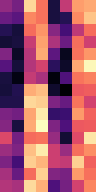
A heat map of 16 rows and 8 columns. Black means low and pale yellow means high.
Stripes running up and down repeat 2 times from left to right. Values change most from cell to cell in the centre. The grain runs up and down.
